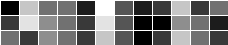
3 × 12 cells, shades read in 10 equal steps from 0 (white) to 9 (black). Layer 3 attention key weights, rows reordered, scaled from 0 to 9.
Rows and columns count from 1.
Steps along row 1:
down up same up down up up down down up down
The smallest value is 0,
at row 1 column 6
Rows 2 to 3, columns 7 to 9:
6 9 9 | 6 9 7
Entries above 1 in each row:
11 10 12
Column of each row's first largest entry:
1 8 8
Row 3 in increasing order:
2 2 4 5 5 5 6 7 7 7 7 9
